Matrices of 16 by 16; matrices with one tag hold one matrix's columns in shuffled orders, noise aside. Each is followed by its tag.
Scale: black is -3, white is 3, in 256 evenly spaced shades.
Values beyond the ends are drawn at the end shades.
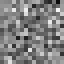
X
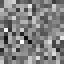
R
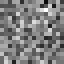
X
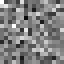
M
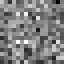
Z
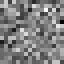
M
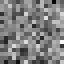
Z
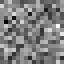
M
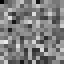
Z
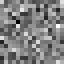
M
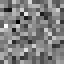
M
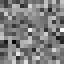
R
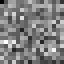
Z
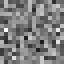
R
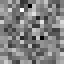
X
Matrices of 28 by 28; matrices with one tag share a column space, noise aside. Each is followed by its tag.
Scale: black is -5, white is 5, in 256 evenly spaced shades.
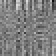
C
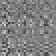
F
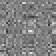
F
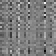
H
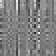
C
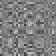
F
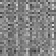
H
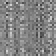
H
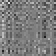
H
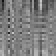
C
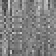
C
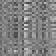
H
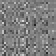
F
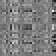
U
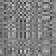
H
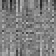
C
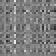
U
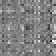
U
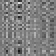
H
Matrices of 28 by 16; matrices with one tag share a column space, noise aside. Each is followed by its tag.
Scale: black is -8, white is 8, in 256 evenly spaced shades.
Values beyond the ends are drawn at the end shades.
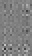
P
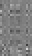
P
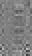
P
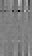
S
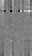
S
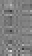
P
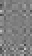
P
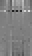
S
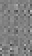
P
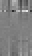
S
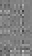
P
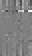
S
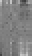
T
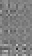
P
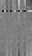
S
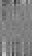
T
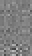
P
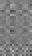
P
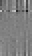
S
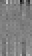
T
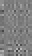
P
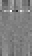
S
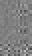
P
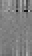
S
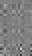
P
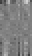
T
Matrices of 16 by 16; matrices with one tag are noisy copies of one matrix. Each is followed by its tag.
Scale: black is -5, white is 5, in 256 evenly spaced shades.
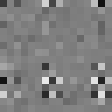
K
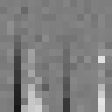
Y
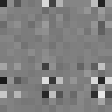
K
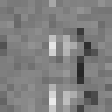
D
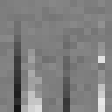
Y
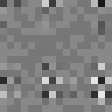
K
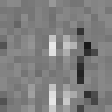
D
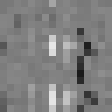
D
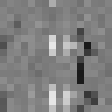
D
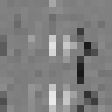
D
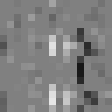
D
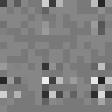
K
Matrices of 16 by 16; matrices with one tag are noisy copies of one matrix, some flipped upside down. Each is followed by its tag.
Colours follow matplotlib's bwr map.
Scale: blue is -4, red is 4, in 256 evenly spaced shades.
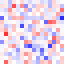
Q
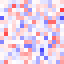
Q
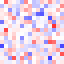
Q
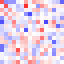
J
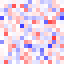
Q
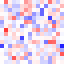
Q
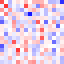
J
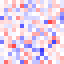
Q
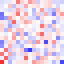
J
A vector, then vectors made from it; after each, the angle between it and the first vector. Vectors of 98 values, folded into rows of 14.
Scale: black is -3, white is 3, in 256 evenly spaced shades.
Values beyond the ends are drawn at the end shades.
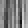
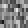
orthogonal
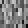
partly opposed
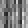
nearly parallel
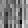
nearly parallel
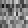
orthogonal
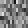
orthogonal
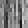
nearly parallel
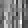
nearly opposite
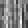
nearly opposite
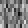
partly aligned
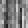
nearly parallel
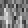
partly opposed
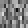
orthogonal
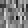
partly opposed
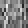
partly opposed
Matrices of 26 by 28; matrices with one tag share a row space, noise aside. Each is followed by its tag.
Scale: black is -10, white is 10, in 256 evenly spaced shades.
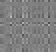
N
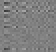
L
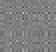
N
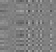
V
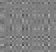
N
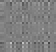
N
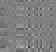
V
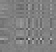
V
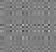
N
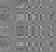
V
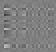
L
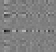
L
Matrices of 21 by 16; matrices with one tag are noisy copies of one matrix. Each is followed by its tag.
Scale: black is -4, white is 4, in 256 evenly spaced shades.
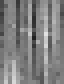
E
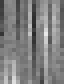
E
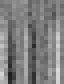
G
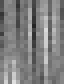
E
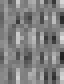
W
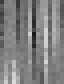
E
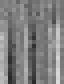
G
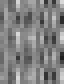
W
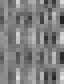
W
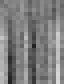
G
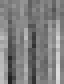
G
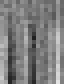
G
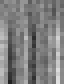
G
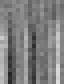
G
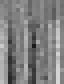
G
